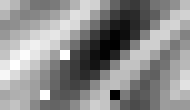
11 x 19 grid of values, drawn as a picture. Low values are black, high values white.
The centre is the ninth with the lowest average. The ninth with the highest average is the middle left. Three lone cells stand out: two far higher and one far lower than their neighbours. Streaks slant up to the right.
